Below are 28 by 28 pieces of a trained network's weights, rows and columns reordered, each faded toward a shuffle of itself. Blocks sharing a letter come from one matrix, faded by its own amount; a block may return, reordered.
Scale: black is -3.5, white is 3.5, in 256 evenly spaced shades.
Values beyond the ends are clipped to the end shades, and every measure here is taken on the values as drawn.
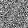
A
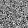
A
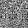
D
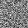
D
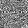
D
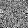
D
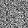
D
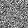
A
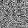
D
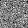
A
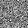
A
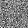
A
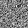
D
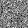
A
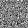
A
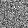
A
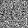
D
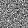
A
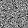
A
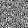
D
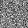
D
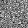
D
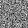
A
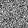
A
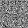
D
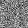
D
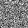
A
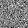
A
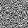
D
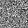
A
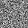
A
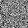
D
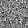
D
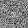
D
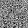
D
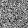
A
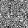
D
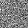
D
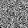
D
